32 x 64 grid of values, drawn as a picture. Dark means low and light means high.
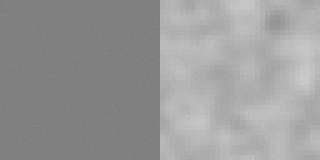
The table splits into one row of 2 panels. Panel 1,1: middling, flat. Panel 1,2: high, blotchy, faint in contrast.
